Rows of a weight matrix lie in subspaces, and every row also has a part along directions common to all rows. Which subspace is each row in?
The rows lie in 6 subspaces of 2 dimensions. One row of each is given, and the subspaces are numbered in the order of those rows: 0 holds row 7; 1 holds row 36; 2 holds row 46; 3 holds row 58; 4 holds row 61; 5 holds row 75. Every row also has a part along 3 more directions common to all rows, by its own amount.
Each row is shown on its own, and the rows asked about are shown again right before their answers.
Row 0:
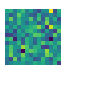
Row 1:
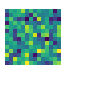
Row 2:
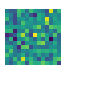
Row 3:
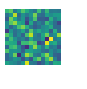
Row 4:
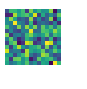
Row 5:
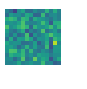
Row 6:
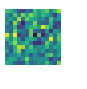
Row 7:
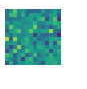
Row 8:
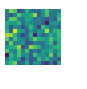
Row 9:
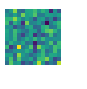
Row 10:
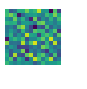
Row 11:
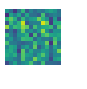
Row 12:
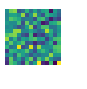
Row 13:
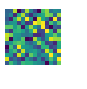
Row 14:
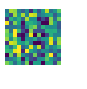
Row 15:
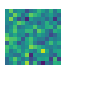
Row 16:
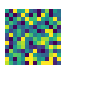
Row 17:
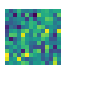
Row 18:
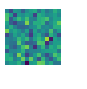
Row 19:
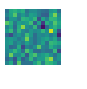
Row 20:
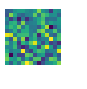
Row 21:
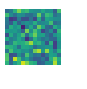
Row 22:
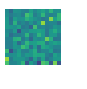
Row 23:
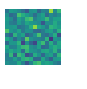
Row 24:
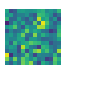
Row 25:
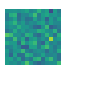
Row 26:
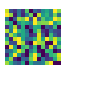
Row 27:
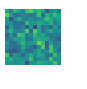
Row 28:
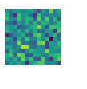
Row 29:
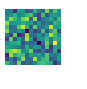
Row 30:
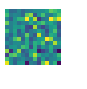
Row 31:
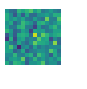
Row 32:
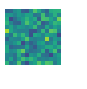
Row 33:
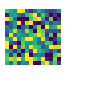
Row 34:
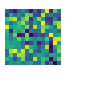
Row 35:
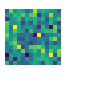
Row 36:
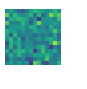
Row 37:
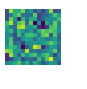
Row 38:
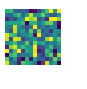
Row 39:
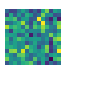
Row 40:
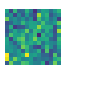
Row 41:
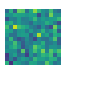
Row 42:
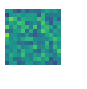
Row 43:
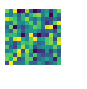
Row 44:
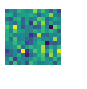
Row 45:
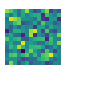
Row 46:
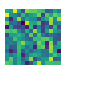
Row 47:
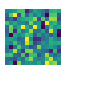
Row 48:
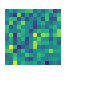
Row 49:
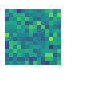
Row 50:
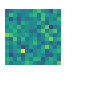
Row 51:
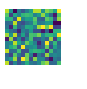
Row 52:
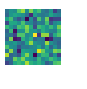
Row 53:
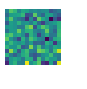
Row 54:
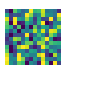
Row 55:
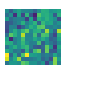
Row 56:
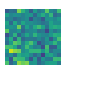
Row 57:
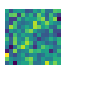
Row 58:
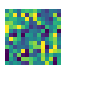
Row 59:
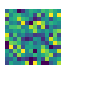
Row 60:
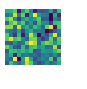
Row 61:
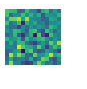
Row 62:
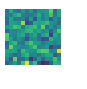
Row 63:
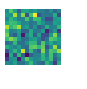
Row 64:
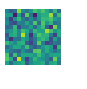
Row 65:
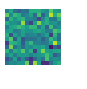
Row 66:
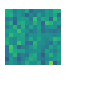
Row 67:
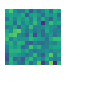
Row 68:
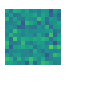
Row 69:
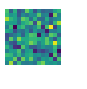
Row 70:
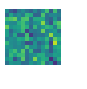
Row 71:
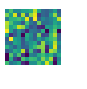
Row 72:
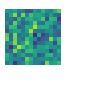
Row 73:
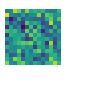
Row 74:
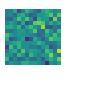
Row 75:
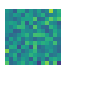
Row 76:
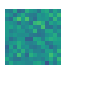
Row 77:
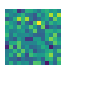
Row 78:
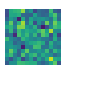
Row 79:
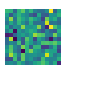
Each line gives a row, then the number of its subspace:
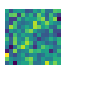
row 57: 0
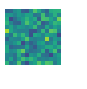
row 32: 4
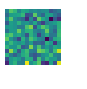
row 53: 5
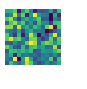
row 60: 3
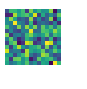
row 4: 5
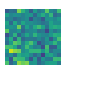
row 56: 2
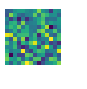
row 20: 4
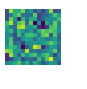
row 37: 0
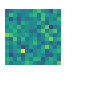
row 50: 4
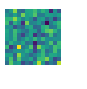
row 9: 5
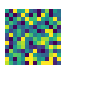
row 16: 1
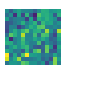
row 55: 3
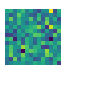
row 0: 4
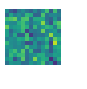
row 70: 2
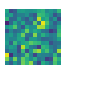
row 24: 0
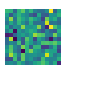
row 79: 4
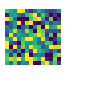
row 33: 1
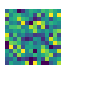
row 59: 1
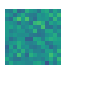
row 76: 1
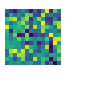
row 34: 2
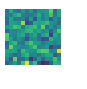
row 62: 1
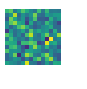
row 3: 4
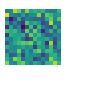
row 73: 2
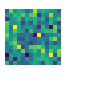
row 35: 3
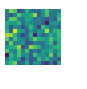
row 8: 0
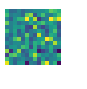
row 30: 5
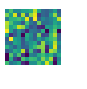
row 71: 3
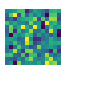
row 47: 0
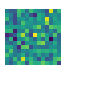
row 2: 4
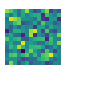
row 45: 4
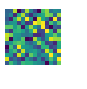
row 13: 1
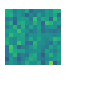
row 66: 5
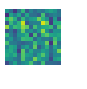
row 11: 2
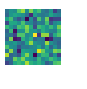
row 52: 5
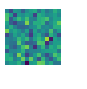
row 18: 4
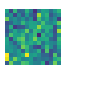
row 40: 3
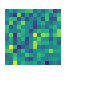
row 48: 0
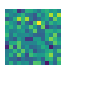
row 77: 1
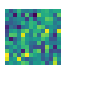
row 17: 3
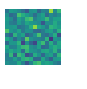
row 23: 4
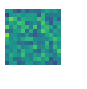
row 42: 2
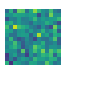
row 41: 3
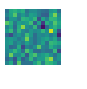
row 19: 0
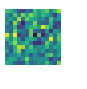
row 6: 0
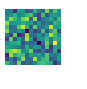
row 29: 2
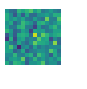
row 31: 0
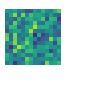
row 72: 0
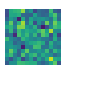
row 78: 0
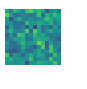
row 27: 2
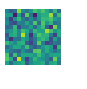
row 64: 3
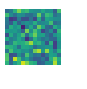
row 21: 2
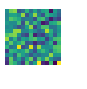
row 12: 5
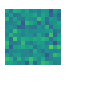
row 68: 1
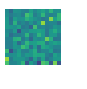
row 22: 5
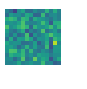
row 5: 2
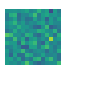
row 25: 4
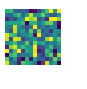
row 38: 5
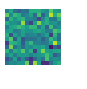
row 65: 1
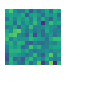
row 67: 5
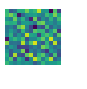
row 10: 4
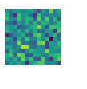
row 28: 4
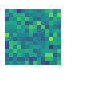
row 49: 1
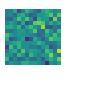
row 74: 1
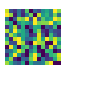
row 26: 5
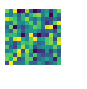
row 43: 3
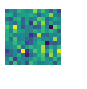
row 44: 3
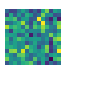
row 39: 2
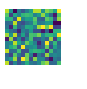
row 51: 0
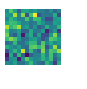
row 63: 3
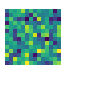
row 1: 5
